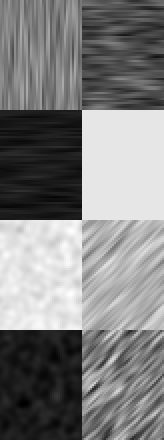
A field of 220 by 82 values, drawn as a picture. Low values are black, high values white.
It is made of 4 by 2 panels. Panel 1,1: middling, streaked downward. Panel 1,2: low, streaked across. Panel 2,1: very low, streaked across, faint in contrast. Panel 2,2: very high, flat. Panel 3,1: very high, blotchy, faint in contrast. Panel 3,2: high, slanting up to the right. Panel 4,1: very low, blotchy, faint in contrast. Panel 4,2: middling, slanting up to the right, strong in contrast.
